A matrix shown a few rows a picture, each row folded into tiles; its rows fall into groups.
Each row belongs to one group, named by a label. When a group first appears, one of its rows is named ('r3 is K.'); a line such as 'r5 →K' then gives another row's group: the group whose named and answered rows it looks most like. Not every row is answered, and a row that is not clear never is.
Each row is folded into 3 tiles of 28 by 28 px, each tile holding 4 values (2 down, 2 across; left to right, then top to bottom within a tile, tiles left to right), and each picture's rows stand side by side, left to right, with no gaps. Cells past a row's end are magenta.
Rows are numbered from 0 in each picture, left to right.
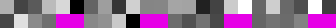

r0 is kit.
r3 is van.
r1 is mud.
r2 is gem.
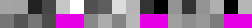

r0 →gem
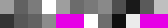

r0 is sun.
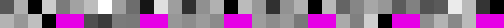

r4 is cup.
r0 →mud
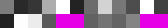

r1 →van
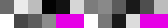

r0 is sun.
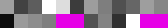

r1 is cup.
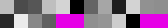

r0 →kit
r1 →mud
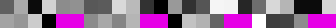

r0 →mud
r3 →sun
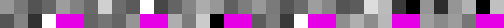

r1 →van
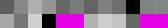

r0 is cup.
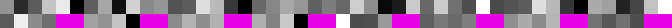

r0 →kit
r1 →mud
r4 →sun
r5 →van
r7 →gem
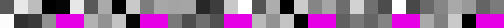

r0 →sun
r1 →mud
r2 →gem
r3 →mud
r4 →van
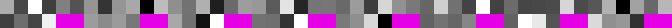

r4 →mud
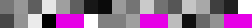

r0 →mud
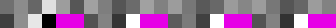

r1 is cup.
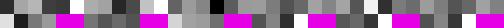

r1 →gem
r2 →sun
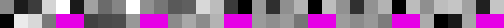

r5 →sun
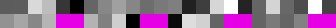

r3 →van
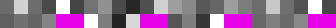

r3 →van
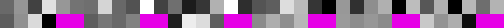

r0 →mud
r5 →mud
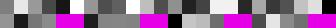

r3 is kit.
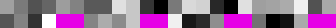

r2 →sun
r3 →sun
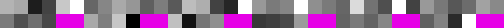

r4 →van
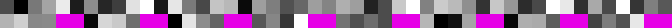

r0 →kit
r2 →kit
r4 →gem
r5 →sun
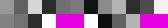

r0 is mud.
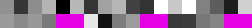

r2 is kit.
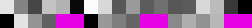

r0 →kit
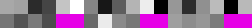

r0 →gem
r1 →kit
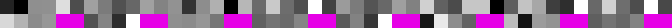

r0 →kit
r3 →van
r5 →kit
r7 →van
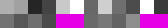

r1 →van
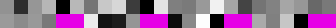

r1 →sun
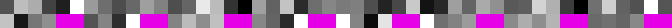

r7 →van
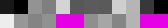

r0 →kit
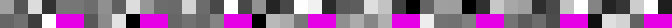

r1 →mud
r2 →van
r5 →sun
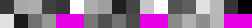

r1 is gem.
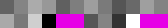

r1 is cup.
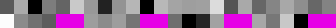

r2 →sun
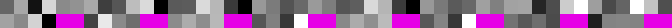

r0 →mud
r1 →kit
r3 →cup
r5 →cup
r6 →gem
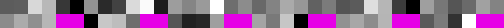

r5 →cup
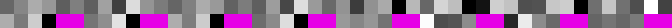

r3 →mud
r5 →sun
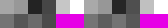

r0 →gem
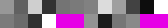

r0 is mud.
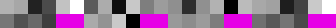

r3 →gem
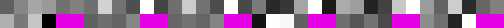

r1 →van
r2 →van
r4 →gem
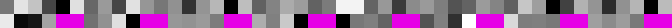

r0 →sun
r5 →cup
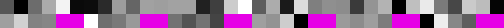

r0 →kit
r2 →gem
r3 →mud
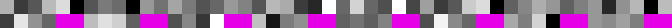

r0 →kit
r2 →cup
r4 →van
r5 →kit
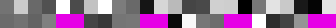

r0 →van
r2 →kit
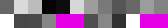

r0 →sun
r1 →cup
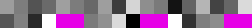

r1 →mud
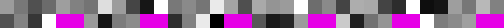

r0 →cup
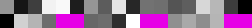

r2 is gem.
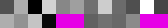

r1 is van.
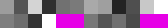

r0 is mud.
